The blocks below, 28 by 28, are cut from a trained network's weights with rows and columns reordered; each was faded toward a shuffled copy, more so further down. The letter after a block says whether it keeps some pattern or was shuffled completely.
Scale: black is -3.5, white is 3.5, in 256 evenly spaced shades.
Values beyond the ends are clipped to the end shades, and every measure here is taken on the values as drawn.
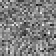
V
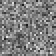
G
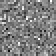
G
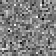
G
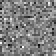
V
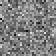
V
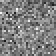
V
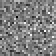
G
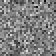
G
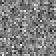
G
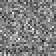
G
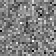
V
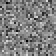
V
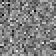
G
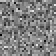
G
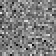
G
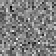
G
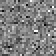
G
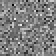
G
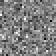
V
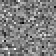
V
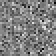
G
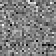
V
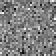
G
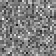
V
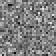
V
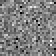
G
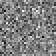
V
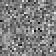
G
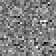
V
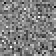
G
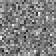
G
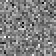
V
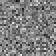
V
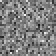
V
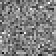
V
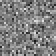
G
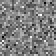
G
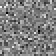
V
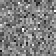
G
